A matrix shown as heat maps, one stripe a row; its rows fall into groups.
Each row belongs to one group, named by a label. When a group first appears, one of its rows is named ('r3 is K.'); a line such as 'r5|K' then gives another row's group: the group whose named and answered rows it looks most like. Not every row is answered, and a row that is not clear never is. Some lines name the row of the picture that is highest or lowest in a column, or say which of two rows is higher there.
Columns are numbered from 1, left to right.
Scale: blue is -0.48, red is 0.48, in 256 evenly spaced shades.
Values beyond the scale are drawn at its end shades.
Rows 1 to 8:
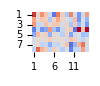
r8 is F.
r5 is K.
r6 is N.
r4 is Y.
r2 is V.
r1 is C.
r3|V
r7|F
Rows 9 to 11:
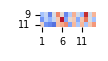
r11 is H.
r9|Y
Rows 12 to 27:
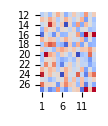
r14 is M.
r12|Y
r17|V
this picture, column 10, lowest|20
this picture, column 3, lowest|27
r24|C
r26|V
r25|H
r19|H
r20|F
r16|Y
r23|V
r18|M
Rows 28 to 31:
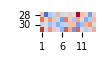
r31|C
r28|N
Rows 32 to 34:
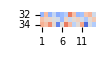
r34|V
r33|C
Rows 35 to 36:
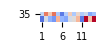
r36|Y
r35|M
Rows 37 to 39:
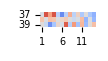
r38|V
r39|H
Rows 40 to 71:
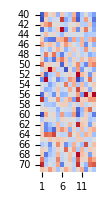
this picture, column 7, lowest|51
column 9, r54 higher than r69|Yes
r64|M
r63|H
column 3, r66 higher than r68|No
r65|N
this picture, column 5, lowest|53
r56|Y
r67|H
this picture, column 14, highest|56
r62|N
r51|M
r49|H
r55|N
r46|V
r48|M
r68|N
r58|H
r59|F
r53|F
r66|Y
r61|K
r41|K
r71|V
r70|C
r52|N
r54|H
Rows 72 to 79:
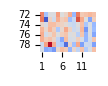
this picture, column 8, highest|72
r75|V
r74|V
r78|M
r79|H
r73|N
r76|V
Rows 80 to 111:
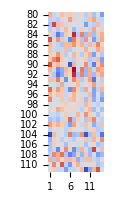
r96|V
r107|Y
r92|H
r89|M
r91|H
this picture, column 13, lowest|108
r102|C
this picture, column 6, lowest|90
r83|Y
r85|C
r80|V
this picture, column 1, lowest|104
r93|V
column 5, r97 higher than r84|No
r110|M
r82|F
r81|K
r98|N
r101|K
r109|N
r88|V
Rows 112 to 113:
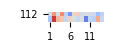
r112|M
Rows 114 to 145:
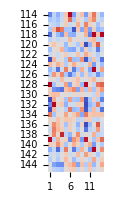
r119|K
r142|N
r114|K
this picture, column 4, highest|138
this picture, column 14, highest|118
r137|F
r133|K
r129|H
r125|Y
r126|M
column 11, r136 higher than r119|No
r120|F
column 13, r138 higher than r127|No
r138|M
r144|H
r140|V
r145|H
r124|V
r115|K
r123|K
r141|Y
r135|N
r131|K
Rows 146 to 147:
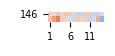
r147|M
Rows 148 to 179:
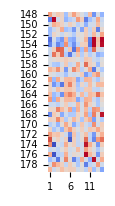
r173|C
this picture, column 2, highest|149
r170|Y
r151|M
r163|N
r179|V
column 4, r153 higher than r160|No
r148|V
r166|N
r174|N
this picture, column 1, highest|173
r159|V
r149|F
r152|Y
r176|N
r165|N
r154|Y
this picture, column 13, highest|164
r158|N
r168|Y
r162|H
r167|M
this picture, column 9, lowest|151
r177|Y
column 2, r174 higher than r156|No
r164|H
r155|M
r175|N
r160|F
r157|N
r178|F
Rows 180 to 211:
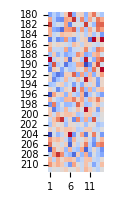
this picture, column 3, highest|208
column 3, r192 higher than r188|No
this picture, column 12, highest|185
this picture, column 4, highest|201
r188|F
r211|N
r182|C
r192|H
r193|N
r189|C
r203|N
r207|K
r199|N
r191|Y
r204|K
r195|H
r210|C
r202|K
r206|C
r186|C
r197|H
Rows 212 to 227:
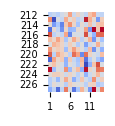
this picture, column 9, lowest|220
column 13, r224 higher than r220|Yes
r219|V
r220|C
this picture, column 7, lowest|227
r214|H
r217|V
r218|F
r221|K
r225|Y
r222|F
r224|F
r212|K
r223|C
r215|Y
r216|C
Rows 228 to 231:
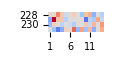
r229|F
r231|H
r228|V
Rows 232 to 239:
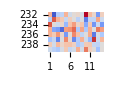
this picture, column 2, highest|233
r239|N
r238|N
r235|H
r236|V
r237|Y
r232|N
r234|V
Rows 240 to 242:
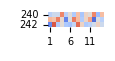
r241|V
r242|F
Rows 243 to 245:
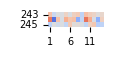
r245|K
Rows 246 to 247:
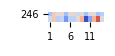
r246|K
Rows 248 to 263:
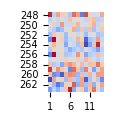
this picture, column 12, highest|263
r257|N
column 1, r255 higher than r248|No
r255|M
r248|C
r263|K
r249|K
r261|K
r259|C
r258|H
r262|H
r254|F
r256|F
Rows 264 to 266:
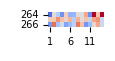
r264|Y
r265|M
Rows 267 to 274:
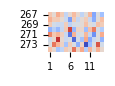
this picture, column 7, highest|274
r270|K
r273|F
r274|H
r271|C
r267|V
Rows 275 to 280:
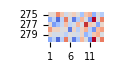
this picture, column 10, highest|277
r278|C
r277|N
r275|V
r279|F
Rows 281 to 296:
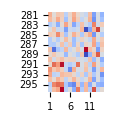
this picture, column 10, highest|288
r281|V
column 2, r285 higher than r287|Yes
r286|Y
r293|V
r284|F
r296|M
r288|N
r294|V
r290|V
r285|V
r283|Y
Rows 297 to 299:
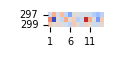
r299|C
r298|N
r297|M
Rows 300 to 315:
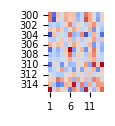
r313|M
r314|H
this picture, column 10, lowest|304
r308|K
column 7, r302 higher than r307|Yes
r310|Y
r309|K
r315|C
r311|M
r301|N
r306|V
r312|H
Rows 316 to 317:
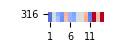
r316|Y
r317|Y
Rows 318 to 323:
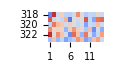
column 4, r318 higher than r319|Yes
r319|C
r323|F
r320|F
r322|C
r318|F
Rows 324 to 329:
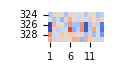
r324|K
